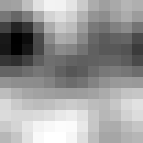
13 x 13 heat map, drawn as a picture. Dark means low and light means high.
The top left is the roughest part. There are no lone odd cells. The bottom middle is the ninth with the highest average.
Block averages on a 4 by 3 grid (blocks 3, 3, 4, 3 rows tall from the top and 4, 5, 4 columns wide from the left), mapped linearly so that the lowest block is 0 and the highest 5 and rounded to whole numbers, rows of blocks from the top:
243 / 021 / 333 / 554
